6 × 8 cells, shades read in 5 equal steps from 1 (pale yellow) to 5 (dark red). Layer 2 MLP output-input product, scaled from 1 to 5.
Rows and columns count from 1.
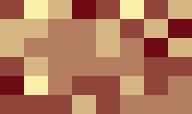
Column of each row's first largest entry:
4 8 7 1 1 1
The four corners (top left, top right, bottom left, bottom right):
4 2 4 3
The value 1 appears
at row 1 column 2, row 1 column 6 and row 5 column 2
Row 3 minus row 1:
-2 2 1 -2 -2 2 1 0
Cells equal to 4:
14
